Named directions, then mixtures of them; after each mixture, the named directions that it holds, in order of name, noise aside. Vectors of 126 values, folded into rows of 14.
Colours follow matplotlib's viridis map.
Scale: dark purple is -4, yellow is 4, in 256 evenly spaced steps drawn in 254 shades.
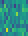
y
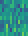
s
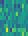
s, y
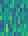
s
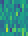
s, y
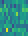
y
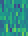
s, y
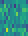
y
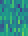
s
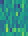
s, y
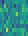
y
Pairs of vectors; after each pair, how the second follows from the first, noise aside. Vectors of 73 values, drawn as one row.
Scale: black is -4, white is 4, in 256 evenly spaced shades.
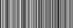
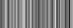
shuffled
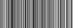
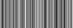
shuffled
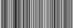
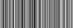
shuffled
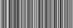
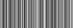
wrapped around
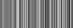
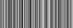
shuffled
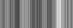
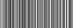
shuffled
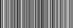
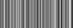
shuffled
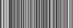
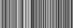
wrapped around
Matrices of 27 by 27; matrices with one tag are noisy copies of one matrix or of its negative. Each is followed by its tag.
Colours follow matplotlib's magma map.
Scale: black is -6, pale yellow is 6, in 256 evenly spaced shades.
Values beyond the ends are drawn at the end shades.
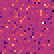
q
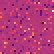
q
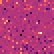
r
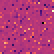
q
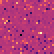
r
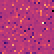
q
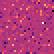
q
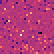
r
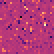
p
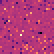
r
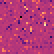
p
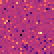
r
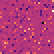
q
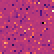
q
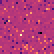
r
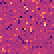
p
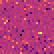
r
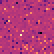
r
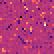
p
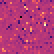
p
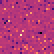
r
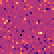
r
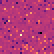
r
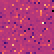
q
